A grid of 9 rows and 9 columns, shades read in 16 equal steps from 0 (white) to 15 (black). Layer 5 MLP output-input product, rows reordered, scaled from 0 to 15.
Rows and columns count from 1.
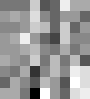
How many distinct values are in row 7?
7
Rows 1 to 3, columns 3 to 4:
8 3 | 6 2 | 6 3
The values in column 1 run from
5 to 9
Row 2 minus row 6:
1 -1 -1 -1 -1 5 -2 2 -1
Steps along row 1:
same same down up down down up same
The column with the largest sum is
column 6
